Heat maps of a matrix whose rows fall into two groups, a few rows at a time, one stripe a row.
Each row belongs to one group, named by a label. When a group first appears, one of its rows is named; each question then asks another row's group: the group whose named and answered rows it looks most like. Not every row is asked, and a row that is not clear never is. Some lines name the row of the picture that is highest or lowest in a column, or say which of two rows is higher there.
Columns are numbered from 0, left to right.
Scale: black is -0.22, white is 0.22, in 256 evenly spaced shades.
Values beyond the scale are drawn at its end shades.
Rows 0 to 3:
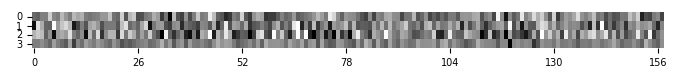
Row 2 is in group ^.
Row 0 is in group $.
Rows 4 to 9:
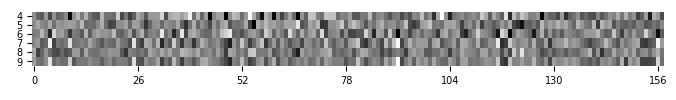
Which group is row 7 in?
$
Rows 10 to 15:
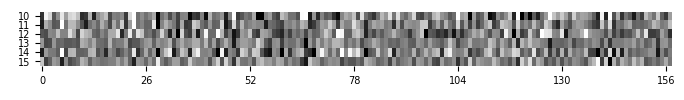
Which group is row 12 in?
$
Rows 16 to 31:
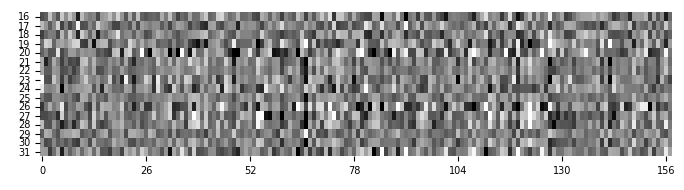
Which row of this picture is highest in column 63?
31
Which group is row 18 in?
$
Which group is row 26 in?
$
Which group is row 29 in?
^
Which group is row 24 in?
^
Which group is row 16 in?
$
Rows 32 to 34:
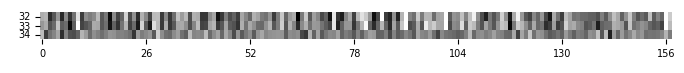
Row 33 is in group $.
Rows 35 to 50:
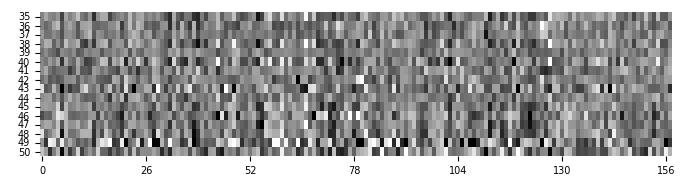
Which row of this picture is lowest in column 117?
50
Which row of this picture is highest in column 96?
41
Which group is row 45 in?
^
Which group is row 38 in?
^
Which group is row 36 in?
$
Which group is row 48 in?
^
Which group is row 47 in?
^
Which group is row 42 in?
$
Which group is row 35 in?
^
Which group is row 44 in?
^
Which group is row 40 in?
^
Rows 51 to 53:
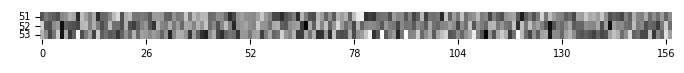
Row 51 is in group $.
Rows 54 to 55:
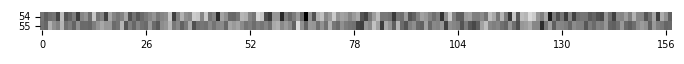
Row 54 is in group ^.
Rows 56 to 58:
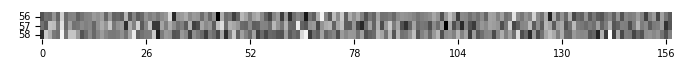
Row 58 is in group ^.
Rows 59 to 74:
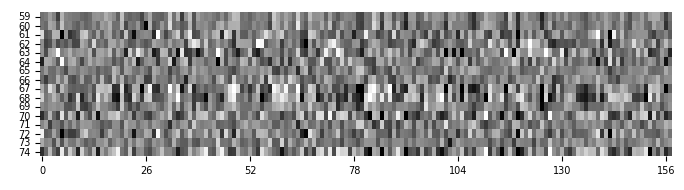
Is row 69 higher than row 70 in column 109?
No
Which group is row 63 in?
$
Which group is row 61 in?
^
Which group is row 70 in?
$
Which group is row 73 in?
^
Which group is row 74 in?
$
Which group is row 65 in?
$
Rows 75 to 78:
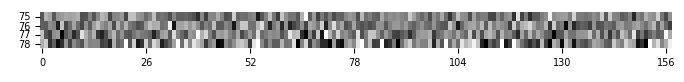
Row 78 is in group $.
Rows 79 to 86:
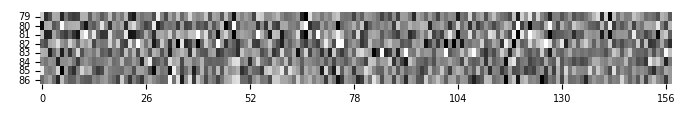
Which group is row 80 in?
^
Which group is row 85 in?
^
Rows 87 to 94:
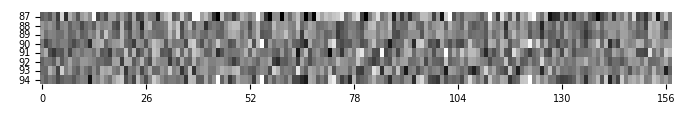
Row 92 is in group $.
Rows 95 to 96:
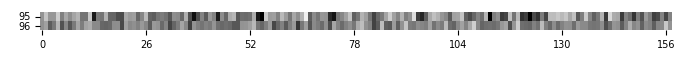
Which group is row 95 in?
^
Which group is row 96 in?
$
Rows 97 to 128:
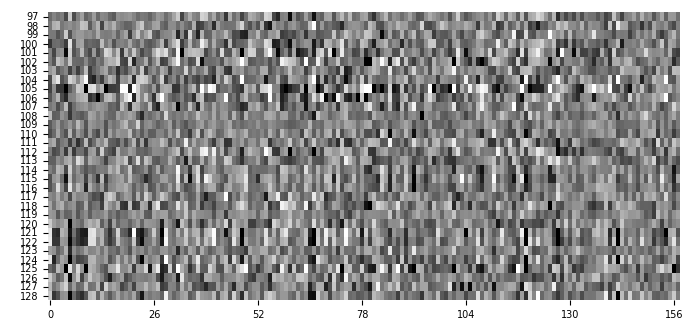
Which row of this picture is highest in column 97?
121
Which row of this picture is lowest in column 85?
110
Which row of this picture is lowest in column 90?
125
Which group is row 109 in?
$
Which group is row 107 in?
$
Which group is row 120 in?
^
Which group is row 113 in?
$
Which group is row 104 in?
^
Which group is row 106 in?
^
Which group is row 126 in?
^
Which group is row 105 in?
$
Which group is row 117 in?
^
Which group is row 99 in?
$
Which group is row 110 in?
$
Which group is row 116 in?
$
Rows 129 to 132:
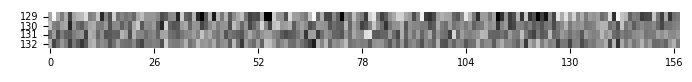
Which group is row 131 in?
$
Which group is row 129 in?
^
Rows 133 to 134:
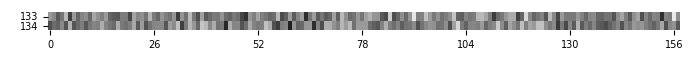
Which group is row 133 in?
$
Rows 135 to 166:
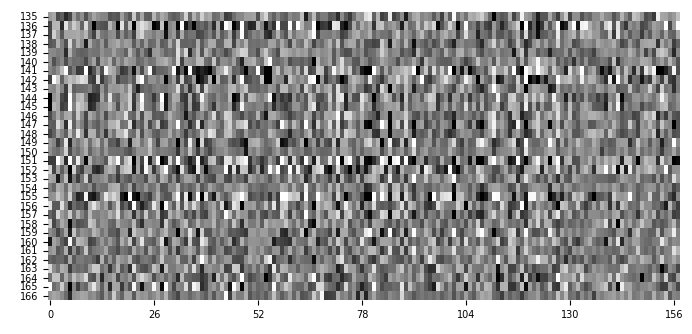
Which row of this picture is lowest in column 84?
152
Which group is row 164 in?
^
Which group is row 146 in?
$
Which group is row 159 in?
$
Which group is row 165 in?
^
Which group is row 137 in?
^
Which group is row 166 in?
^
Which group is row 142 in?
^
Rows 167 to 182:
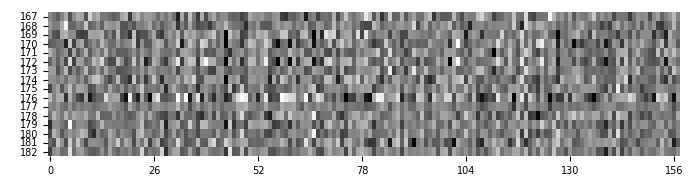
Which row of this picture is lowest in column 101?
181
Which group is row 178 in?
^
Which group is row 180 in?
^
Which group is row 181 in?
$
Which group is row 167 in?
$
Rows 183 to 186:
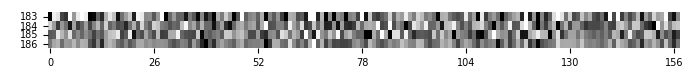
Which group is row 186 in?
^
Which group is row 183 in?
^
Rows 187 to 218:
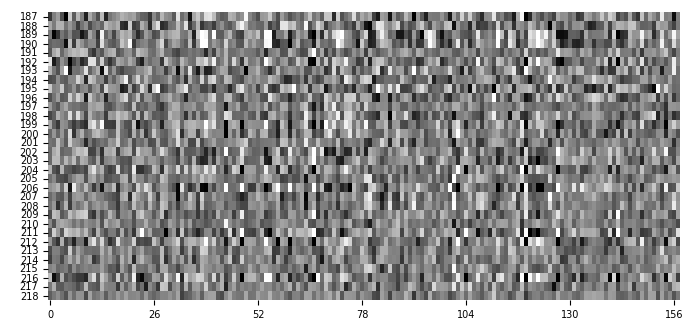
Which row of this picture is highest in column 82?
195
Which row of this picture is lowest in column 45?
195
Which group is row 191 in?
^
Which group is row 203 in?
^
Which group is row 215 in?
$
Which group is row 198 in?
$
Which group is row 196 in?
$
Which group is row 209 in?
^
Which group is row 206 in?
^
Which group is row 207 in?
$
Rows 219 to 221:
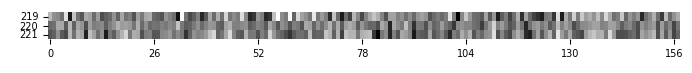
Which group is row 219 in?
^
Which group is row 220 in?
$
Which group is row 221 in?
$
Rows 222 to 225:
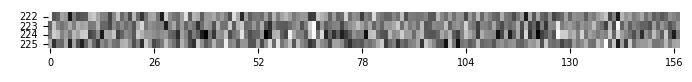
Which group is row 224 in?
^
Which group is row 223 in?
^
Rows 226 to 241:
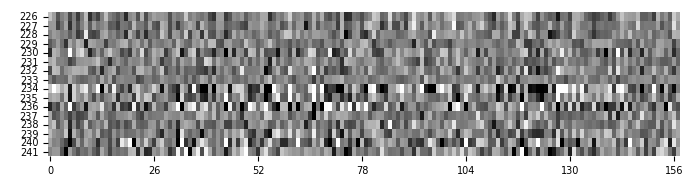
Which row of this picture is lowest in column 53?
240
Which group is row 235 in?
^
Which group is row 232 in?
^
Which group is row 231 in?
^
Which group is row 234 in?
^
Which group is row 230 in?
^
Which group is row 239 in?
^
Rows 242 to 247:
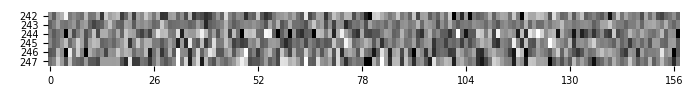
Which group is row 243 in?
^
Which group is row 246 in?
$
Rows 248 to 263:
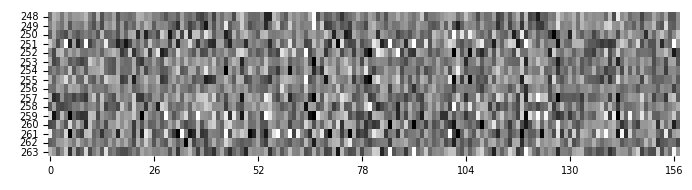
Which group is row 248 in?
^
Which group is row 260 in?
$
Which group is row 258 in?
$
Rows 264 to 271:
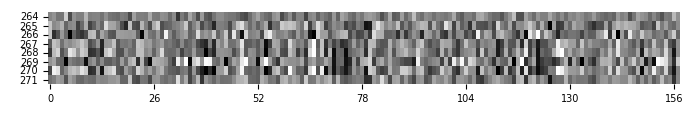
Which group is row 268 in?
^
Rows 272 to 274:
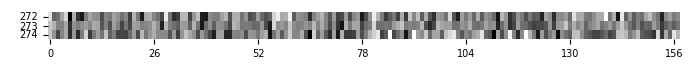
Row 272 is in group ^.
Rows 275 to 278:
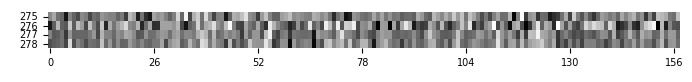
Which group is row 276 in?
$
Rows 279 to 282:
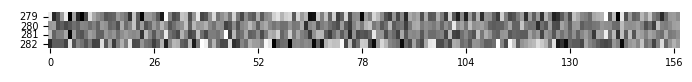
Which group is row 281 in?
^
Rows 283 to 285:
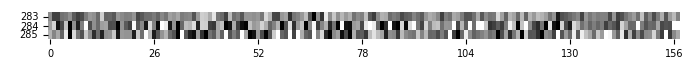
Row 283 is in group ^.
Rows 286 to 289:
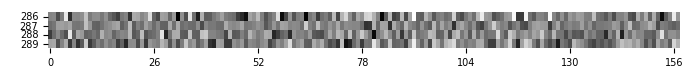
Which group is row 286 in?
$
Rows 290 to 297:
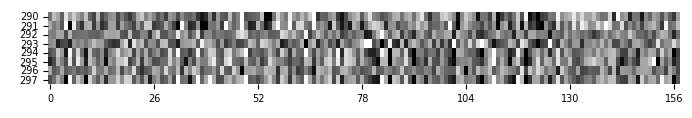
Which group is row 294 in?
$
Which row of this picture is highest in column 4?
291
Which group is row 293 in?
$
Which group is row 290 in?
^
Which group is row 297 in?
$
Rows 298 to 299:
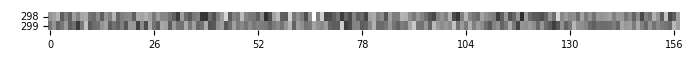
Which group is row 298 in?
^
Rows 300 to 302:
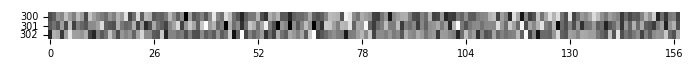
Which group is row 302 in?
^
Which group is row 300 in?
$
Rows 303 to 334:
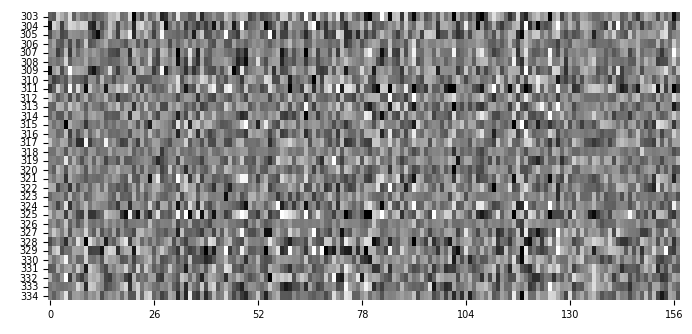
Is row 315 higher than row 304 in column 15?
No
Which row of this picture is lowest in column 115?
311
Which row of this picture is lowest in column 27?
319
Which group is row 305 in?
^
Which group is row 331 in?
$
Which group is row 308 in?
$
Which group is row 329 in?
^
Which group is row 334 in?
$
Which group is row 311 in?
$
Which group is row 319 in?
^
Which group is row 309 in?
^
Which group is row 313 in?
$
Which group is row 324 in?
$
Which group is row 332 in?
^
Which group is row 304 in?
^
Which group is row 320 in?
$
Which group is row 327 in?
^
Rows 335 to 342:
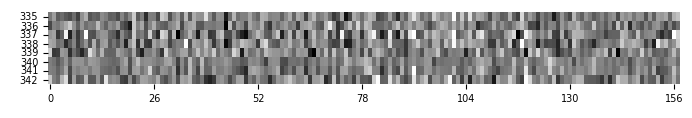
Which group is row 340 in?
$
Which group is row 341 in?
$
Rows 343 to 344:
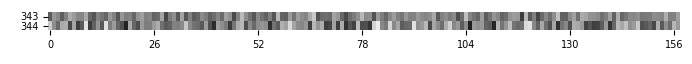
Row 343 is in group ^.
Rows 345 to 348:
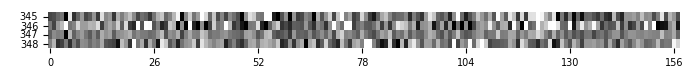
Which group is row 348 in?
$
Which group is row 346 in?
$
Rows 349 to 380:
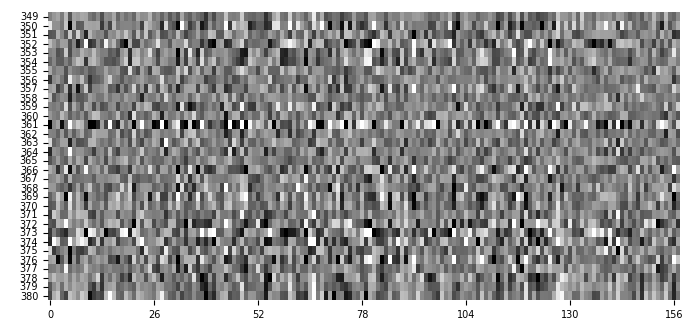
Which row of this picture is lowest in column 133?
373
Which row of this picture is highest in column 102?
362
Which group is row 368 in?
^
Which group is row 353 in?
$
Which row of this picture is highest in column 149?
372
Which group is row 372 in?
$
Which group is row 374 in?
^
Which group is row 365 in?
$
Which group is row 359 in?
^
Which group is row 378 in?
^
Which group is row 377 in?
$
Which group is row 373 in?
$
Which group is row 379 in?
^
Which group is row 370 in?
$
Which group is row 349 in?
^
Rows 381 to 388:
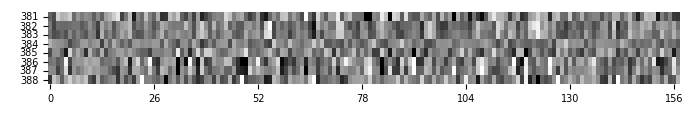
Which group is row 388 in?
^
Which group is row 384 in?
^
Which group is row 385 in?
$
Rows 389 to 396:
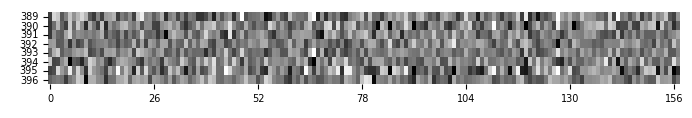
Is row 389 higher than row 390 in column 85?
Yes
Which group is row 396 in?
$
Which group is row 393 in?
^
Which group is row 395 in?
$
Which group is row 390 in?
$
